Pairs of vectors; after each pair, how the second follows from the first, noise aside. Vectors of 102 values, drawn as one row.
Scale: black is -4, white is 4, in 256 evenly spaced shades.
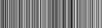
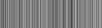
shrunk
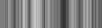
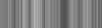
shrunk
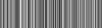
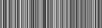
sign-scrambled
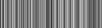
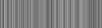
shrunk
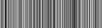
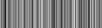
sign-scrambled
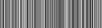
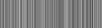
shrunk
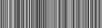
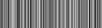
sign-scrambled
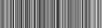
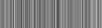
shrunk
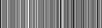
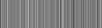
shrunk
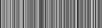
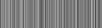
shrunk
